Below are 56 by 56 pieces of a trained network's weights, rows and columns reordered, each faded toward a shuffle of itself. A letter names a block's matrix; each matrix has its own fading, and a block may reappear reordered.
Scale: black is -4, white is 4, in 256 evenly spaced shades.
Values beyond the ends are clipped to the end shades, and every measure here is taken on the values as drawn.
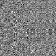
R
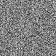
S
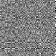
R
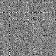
R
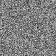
S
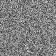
S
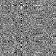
R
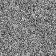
S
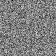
S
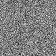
S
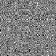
R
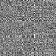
R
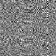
R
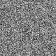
S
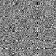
R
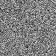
S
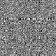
R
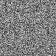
S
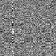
R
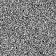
S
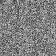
S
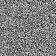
S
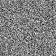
S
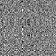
R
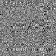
R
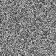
S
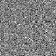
R
